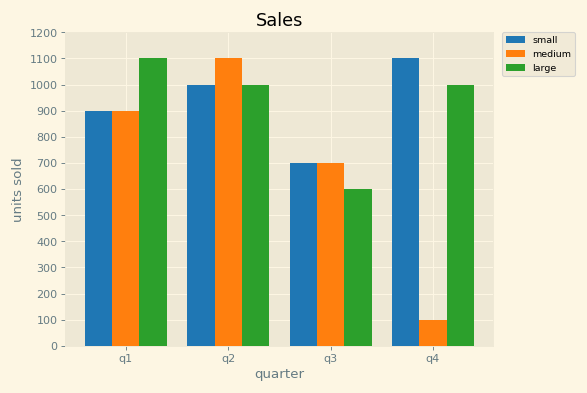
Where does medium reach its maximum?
q2
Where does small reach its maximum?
q4
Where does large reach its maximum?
q1
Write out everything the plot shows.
Title: Sales
x-axis: quarter, ticks q1 q2 q3 q4
y-axis: units sold, ticks 0 100 200 300 400 500 600 700 800 900 1000 1100 1200
Legend: small, medium, large
Values:
small: 900 1000 700 1100
medium: 900 1100 700 100
large: 1100 1000 600 1000
